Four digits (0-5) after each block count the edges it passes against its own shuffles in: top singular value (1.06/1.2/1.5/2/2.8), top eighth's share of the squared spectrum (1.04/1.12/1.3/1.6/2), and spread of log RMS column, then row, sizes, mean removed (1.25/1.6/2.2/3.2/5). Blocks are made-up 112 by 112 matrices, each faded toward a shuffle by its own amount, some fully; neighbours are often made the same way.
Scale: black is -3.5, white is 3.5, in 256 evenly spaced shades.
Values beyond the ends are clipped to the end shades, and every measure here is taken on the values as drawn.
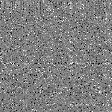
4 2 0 2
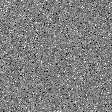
0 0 0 0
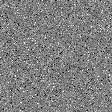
0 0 0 0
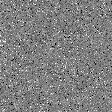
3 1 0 0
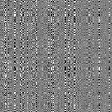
5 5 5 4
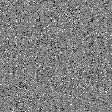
3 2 1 0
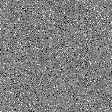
3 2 1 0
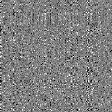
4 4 3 2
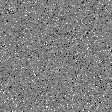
0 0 0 0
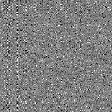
4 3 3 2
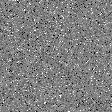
1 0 0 0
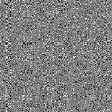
4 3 3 2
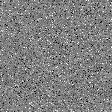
2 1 0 0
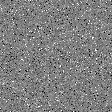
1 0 0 0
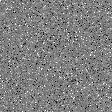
1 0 0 0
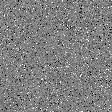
2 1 0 0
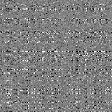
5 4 2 4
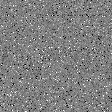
2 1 0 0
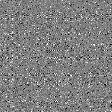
4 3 1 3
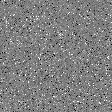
0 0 0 0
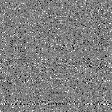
4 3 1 2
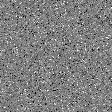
2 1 0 0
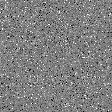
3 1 0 1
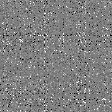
2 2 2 2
